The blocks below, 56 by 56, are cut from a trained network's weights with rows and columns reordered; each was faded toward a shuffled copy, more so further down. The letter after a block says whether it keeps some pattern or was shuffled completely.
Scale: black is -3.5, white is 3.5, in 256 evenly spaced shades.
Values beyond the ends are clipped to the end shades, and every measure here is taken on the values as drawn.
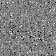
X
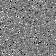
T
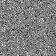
T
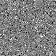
X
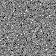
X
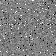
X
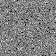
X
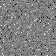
T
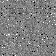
X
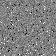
T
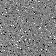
T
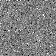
X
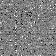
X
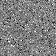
T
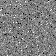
T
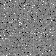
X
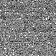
X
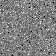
T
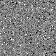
X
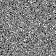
T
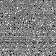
X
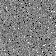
T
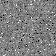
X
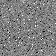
T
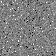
T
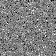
T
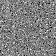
T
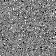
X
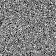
T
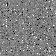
X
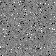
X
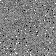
T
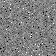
T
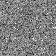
T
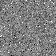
T
